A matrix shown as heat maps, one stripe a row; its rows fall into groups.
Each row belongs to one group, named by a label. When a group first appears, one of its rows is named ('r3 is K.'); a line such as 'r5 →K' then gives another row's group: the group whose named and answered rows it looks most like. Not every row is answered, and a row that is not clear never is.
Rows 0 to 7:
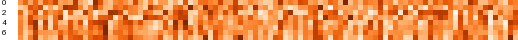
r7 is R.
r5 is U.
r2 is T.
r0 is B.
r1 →R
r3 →T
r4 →U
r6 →R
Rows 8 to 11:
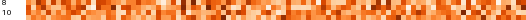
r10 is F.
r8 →U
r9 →R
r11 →B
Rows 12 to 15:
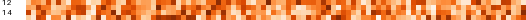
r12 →F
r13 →R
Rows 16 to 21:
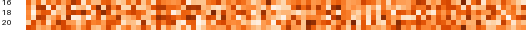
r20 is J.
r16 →F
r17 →T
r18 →R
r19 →T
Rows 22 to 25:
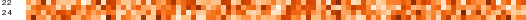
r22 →T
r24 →F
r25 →B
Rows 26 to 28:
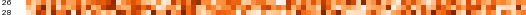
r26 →U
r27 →U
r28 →T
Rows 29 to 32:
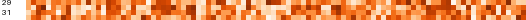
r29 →J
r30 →T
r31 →T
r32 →B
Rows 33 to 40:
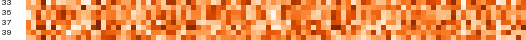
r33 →T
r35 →F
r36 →F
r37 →T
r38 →T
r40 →U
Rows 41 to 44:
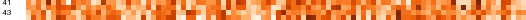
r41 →F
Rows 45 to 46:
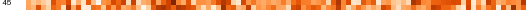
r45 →T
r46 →T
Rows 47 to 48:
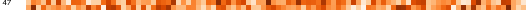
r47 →F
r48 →J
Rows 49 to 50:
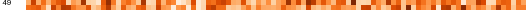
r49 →B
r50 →B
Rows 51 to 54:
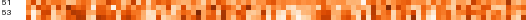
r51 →J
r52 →R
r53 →R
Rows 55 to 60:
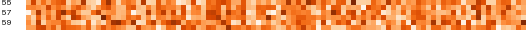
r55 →B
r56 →F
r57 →F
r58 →F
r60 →U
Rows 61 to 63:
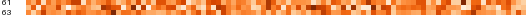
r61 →F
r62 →J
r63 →R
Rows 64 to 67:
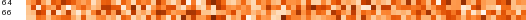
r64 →B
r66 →T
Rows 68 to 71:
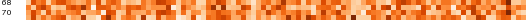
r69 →R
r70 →F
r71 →B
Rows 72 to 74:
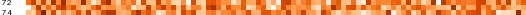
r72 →B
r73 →F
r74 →U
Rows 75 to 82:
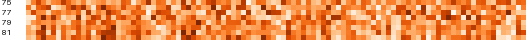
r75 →B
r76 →R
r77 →J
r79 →U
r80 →U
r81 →U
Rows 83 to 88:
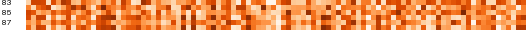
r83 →B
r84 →R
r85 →B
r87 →U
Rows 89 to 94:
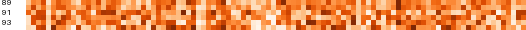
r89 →J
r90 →J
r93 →J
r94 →T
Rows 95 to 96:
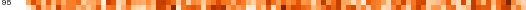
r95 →F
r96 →F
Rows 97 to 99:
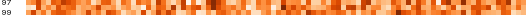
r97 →B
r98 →F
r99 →J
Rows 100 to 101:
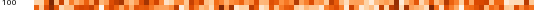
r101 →R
